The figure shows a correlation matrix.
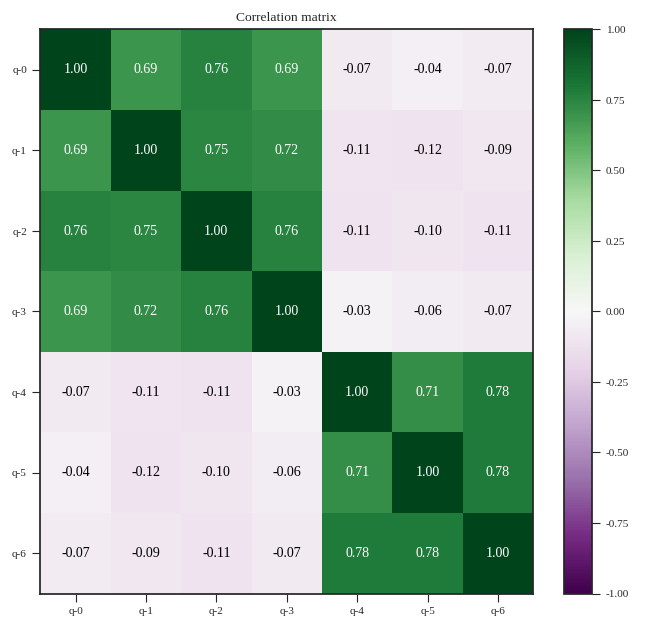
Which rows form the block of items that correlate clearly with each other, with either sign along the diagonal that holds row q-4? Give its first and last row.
q-4 to q-6
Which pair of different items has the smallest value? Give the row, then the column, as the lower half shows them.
q-5, q-1
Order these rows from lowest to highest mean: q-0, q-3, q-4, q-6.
q-4, q-6, q-0, q-3
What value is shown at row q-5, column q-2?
-0.10
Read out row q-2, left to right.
0.76 0.75 1.00 0.76 -0.11 -0.10 -0.11
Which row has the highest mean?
q-3
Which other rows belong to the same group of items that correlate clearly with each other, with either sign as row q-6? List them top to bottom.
q-4, q-5
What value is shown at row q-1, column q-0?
0.69
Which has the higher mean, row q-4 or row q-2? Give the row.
q-2
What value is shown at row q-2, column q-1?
0.75
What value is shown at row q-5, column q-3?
-0.06
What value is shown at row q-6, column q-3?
-0.07
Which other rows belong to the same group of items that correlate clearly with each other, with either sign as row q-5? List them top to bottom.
q-4, q-6
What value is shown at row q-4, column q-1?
-0.11
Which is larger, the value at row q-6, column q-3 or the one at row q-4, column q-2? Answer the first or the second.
the first
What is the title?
Correlation matrix
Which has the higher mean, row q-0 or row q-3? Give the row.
q-3
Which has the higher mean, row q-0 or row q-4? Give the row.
q-0
